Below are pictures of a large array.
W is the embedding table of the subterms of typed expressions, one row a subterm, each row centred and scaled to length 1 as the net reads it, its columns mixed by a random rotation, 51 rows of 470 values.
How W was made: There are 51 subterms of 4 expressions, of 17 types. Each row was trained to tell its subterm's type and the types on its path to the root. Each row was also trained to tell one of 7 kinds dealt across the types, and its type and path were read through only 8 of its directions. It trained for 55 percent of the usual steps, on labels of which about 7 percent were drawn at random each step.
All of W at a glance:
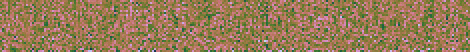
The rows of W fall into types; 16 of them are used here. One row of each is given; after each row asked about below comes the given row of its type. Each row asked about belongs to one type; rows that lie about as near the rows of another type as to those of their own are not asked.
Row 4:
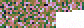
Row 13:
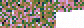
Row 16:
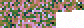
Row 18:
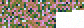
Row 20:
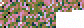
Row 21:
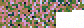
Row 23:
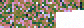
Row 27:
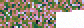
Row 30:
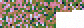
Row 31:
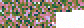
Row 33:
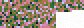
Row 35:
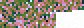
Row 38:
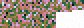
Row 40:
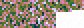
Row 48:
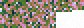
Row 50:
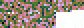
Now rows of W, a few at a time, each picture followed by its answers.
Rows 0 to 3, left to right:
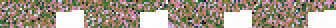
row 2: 23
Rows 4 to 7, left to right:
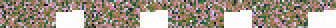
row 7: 50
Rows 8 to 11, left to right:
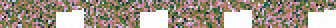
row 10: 20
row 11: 35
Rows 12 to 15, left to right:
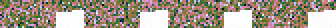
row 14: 30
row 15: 35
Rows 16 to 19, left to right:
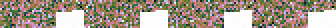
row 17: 33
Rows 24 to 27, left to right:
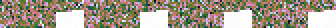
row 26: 40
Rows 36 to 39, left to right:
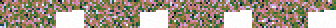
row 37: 50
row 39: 20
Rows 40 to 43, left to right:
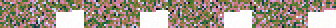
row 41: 40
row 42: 23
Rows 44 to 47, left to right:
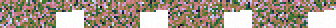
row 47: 38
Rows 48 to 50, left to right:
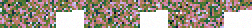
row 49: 48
